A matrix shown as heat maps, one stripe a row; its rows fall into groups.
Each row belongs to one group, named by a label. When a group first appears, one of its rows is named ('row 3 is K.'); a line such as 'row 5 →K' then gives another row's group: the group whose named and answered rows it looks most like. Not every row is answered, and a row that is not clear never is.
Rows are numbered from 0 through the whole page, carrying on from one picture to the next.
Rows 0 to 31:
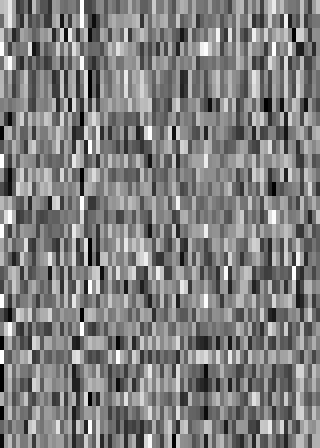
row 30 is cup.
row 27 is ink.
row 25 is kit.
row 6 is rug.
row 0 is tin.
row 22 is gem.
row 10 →cup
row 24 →ink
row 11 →kit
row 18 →rug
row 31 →ink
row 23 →tin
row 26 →ink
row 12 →gem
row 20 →cup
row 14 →tin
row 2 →rug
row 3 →kit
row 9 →ink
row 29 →ink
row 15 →tin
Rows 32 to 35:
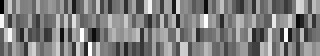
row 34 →tin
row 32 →ink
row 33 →kit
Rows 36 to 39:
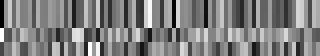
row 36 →ink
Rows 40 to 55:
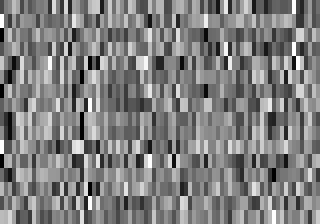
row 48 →gem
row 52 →gem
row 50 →kit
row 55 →tin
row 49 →gem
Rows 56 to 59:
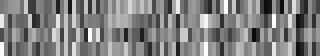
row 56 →rug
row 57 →kit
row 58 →cup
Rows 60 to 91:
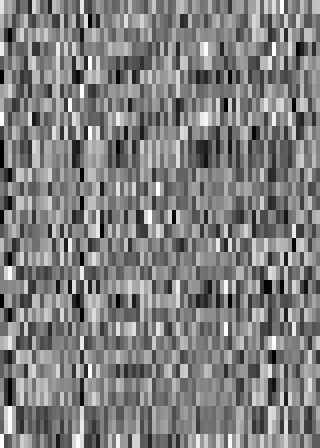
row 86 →cup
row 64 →cup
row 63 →kit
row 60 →tin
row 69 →cup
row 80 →rug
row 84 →tin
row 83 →rug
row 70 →ink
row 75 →ink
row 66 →tin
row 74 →gem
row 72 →gem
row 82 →gem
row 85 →gem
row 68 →kit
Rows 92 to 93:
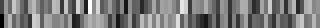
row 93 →ink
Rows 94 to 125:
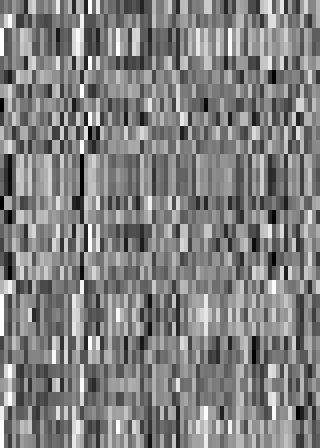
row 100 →tin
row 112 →gem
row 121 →tin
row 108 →ink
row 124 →kit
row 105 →gem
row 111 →cup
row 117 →kit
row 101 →ink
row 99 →gem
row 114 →tin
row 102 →cup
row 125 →kit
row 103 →rug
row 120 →tin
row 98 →cup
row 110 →cup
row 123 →kit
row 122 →tin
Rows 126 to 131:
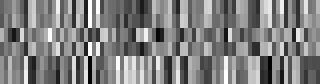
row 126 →cup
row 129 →cup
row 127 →cup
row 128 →rug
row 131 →rug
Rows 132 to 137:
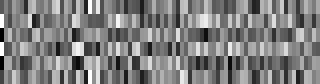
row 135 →kit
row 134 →ink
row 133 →kit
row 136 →ink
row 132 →cup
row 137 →cup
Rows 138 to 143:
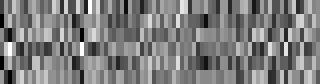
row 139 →ink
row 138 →cup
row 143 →gem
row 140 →gem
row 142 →ink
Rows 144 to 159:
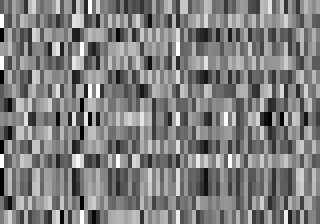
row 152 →rug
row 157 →ink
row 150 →cup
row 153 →gem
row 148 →kit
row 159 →tin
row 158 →gem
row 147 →tin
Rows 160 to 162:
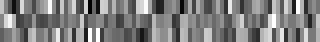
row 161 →tin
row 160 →rug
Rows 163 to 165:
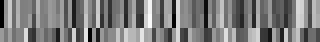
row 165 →rug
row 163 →ink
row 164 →ink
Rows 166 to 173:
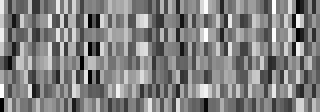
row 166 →kit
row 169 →rug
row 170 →gem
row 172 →kit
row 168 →kit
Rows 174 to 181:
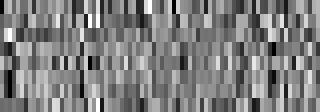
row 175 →cup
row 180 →gem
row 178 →rug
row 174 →ink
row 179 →gem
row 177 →gem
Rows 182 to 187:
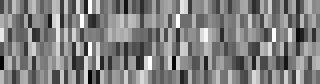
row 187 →rug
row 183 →tin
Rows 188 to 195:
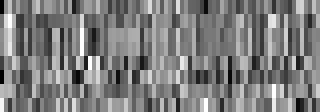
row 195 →kit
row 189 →tin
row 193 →ink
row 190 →tin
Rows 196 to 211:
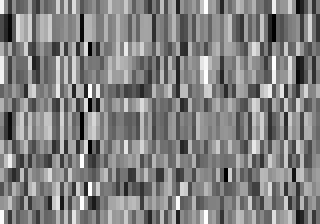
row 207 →tin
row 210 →tin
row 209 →cup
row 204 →gem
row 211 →kit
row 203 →rug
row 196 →kit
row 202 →cup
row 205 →gem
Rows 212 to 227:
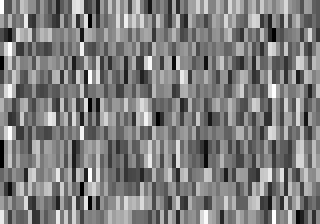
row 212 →kit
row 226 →rug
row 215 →tin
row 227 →kit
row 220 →rug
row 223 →ink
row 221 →tin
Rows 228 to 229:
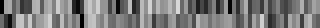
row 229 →gem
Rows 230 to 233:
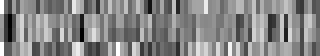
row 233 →kit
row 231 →gem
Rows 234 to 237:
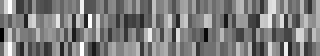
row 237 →tin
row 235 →cup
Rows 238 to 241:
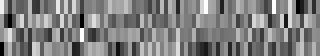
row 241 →ink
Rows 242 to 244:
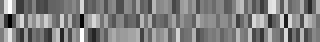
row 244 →tin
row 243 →gem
